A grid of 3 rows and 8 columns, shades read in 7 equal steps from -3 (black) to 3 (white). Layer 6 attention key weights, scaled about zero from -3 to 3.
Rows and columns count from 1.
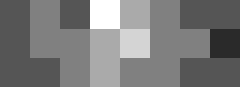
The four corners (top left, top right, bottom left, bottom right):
-1 -1 -1 -1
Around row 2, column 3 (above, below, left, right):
-1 0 0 1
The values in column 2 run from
-1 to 0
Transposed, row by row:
-1 -1 -1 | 0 0 -1 | -1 0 0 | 3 1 1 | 1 2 0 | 0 0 0 | -1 0 -1 | -1 -2 -1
